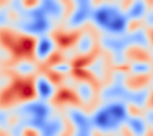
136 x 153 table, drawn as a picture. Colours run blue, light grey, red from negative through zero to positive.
There are no lone odd cells. No row or column stands out. It is mirror symmetric from top to bottom. The texture varies smoothly and slowly.
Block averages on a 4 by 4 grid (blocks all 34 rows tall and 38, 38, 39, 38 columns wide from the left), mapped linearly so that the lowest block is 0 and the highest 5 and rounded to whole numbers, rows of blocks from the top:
2101 | 5332 | 5332 | 2101
